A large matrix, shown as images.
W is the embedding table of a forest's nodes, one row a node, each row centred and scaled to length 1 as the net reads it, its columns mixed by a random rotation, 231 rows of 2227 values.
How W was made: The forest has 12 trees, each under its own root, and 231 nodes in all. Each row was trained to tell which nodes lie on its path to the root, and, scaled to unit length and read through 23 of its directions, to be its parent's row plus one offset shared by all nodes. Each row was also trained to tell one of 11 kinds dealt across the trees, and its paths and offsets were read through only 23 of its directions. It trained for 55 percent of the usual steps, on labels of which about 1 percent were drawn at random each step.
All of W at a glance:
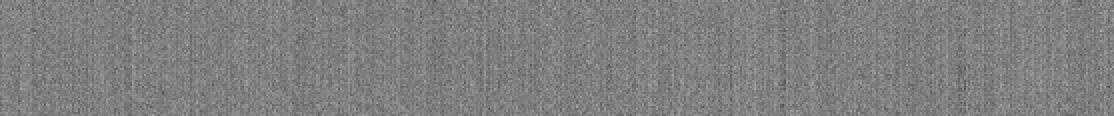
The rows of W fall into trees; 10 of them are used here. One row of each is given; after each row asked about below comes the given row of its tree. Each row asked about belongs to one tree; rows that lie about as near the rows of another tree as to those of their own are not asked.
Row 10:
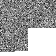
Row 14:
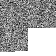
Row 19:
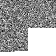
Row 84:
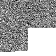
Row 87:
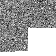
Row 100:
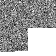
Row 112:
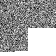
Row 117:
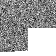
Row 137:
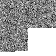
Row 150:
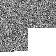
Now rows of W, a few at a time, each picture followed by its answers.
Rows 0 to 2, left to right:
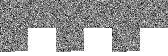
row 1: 117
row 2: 117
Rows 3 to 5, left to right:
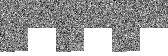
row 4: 112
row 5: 19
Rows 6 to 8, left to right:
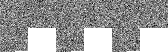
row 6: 87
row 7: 10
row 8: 117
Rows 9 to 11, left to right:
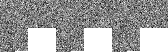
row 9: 117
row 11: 117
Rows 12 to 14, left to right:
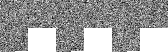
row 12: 100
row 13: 100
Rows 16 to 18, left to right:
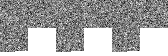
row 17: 14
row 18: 14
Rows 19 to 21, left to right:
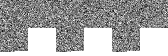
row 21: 84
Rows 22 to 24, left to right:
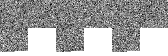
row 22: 87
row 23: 100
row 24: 84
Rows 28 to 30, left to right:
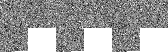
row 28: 100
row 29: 14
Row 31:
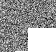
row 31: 84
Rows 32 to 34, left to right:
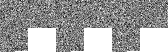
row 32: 100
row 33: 150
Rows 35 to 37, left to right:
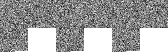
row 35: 84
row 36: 150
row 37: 150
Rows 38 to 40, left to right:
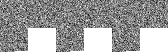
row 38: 117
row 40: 19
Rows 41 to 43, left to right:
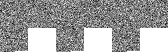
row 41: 84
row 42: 87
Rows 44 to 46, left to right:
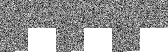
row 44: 10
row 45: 10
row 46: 100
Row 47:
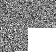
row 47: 117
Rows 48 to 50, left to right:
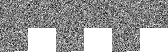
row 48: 150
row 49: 14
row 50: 150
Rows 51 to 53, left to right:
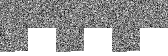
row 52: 150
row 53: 100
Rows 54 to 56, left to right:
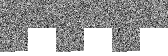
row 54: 14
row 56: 137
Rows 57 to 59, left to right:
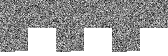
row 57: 84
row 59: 10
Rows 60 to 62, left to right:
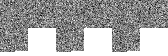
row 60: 10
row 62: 10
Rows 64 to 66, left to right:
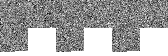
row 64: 14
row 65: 117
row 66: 100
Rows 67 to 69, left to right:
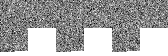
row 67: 112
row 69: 117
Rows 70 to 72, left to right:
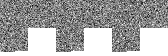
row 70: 84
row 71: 10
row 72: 19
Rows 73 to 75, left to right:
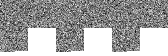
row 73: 84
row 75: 117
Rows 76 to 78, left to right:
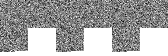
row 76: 84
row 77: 100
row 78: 117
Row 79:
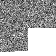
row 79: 19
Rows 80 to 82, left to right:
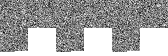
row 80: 10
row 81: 84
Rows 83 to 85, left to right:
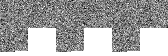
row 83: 10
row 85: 10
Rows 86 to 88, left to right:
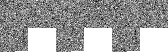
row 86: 117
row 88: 117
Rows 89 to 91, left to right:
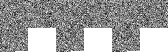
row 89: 14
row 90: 84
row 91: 84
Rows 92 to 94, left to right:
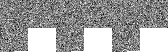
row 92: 19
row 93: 14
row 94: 84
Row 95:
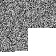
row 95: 112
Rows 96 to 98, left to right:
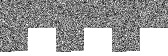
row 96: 19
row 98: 19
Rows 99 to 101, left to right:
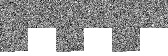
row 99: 14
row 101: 19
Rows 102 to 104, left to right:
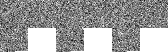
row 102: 117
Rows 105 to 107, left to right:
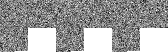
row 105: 87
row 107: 137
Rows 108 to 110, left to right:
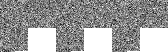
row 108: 10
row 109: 112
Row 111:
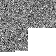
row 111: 10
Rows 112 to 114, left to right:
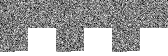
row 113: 137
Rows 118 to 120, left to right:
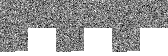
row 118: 84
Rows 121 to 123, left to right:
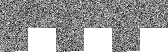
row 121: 84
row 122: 19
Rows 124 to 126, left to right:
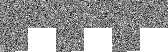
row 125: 14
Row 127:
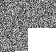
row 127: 112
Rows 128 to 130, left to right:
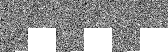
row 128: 10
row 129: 19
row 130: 84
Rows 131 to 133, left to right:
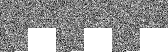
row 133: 150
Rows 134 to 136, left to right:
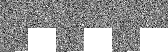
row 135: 19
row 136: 117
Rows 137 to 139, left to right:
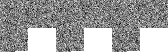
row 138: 117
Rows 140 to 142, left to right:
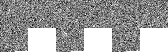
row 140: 112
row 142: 19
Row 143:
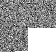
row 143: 117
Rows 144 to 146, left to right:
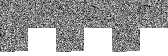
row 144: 112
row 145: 84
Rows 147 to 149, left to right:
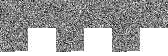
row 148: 10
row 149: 112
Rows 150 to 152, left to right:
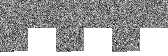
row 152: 112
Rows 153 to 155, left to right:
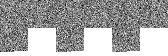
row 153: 150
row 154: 117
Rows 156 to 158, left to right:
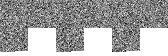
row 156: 84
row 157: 137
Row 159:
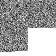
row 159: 117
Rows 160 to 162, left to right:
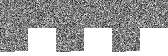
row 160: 10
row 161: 84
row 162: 150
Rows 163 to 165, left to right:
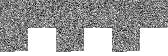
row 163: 10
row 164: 10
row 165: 84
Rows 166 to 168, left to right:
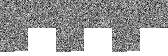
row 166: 10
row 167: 10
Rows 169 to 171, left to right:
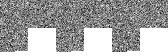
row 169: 150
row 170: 84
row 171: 10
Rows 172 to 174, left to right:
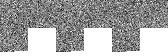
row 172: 87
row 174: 19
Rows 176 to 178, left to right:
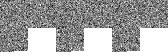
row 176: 150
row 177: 10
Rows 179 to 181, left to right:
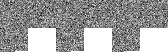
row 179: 10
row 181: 150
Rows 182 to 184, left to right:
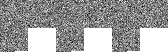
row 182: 112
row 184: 117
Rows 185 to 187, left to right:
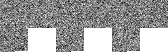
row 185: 100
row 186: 14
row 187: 14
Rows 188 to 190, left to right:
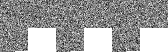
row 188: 84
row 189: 19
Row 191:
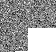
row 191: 14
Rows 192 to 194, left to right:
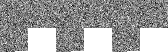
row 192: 137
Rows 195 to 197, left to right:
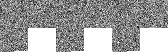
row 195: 150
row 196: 19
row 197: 137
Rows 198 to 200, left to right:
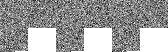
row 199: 14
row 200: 10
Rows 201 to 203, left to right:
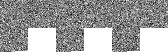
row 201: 84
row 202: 14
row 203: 100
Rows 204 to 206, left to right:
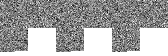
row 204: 10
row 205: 117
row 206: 117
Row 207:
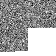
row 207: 14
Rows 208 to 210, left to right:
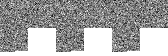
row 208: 10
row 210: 10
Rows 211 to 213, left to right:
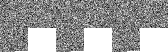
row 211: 117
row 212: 150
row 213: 117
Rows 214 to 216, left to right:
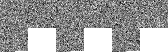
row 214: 84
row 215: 150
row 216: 10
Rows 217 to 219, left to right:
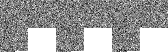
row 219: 117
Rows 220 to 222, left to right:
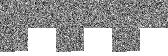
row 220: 112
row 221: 117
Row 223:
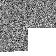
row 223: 19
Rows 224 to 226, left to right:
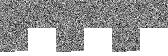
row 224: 84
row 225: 84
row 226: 117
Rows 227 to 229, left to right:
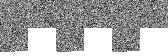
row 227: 14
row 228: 84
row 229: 100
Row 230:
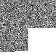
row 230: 137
